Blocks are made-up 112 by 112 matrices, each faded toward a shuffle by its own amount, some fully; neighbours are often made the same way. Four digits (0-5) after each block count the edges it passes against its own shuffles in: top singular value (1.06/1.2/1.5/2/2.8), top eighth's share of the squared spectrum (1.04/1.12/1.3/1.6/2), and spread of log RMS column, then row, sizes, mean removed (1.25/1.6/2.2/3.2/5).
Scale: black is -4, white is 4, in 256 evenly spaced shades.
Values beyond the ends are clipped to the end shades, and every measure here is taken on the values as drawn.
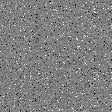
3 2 1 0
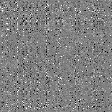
4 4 3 2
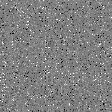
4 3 1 1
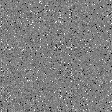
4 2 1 1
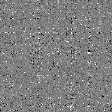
2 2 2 2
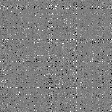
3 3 3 3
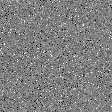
0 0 0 0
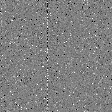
3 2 1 0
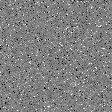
0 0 0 0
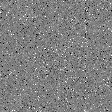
2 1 1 0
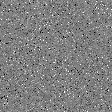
0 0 0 0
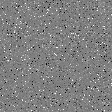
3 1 0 0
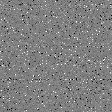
3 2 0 1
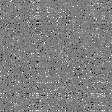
4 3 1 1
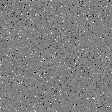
2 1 0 0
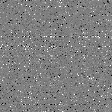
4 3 0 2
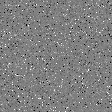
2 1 0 0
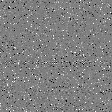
3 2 1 1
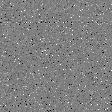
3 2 0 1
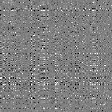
5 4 3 3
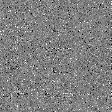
1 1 2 2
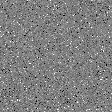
0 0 0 0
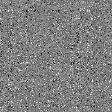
1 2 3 2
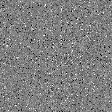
1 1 2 1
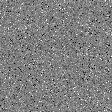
0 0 0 0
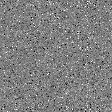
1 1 1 1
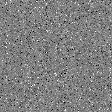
1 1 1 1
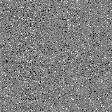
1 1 2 1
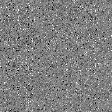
1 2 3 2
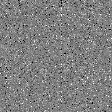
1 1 2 1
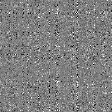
2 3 3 3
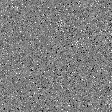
0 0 1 0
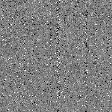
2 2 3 2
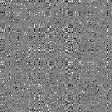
5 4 3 2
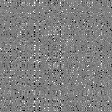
5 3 3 2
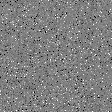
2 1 0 0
